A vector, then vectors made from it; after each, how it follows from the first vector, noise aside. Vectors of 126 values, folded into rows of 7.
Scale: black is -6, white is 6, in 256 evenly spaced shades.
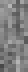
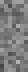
sign-scrambled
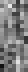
scaled up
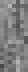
copied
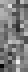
scaled up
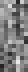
scaled up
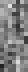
scaled up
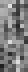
scaled up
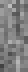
copied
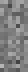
sign-scrambled
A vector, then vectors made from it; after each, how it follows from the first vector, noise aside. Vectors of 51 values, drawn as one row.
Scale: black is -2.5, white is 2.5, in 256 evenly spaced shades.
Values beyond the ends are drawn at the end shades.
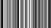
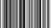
wrapped around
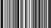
copied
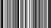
copied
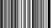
reversed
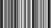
reversed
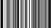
copied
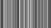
shrunk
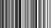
wrapped around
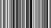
wrapped around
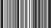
copied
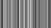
shrunk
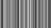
shrunk
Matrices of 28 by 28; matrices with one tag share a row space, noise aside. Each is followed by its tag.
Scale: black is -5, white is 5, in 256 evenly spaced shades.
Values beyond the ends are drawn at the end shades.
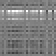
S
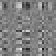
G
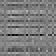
S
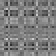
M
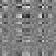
G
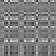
M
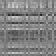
S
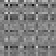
M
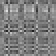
M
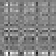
M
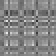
M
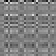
M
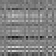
S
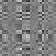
G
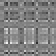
M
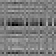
S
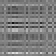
S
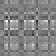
M
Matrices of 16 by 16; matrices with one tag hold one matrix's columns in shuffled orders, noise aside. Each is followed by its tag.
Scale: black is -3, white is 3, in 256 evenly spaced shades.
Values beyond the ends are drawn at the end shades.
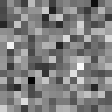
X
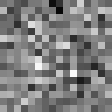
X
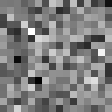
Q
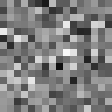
Q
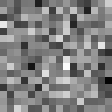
X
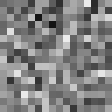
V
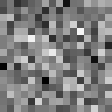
Q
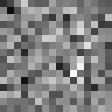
X
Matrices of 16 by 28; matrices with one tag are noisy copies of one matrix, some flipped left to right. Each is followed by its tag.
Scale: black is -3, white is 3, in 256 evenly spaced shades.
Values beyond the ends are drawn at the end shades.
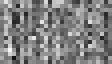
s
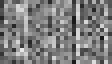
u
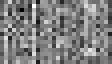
u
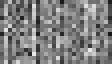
u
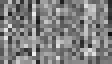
u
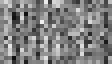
s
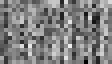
s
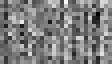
s
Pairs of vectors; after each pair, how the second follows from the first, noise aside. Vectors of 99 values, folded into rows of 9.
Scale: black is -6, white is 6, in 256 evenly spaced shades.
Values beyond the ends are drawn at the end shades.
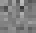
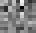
scaled up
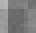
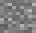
shuffled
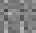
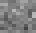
shuffled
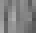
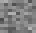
shuffled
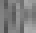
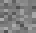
shuffled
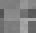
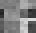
scaled up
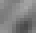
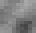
copied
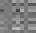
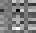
scaled up
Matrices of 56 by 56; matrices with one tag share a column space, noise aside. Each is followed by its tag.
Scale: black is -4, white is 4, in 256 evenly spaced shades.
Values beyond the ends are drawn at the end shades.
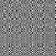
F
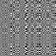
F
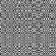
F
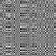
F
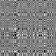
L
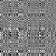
L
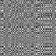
F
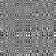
L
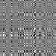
L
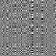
F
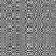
F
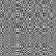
F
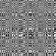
L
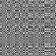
F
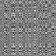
F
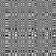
L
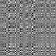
F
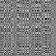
F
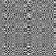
F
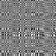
L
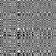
L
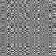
F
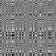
L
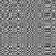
F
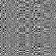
F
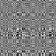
L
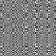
F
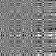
L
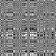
L
